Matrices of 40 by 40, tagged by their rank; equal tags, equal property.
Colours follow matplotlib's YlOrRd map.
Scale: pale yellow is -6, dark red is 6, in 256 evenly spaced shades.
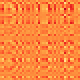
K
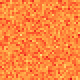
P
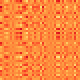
K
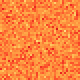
P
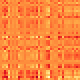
K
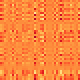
K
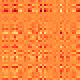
K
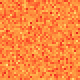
P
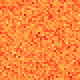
P
